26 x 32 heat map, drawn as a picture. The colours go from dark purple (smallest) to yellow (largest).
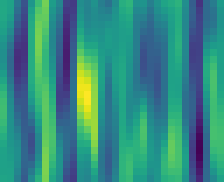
Overall the values sit about 50% of the way up the scale. No overall slope runs across the table. The ninth with the highest average is the centre. Upright stripes repeat 5 times across the table.
